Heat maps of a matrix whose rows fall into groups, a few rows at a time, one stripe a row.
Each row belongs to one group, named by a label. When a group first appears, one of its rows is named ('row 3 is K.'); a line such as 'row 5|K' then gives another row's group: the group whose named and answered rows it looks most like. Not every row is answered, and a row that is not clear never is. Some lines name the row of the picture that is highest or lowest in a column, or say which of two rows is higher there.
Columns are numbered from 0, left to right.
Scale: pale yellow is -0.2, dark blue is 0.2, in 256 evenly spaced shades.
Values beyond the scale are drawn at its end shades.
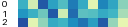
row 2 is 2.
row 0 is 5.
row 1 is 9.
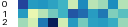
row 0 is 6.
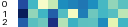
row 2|9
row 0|2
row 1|6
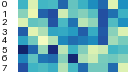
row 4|2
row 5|9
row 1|5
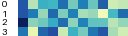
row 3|5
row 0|2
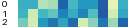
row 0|2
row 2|5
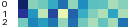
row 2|9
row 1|9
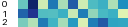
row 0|9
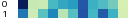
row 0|2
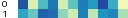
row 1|6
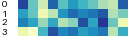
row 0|9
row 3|5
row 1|2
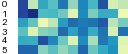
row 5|6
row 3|2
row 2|2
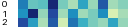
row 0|6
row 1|9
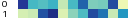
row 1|5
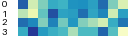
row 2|9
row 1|5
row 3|6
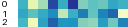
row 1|6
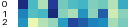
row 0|9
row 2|2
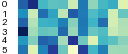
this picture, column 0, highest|3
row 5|6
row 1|5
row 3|2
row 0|6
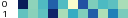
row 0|6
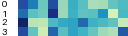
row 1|9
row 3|9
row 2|2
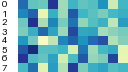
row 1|9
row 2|9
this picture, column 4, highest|4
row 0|9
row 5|6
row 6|6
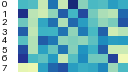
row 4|5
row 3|2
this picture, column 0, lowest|7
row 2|5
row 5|2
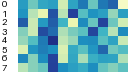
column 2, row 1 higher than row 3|No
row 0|6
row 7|5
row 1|9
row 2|6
